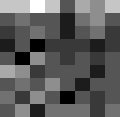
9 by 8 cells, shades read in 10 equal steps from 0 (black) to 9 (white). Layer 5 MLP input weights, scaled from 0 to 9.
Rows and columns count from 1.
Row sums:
51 26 22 13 21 26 25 22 27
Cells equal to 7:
4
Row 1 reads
7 7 9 7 3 6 5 7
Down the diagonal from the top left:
7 4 4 2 2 3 3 3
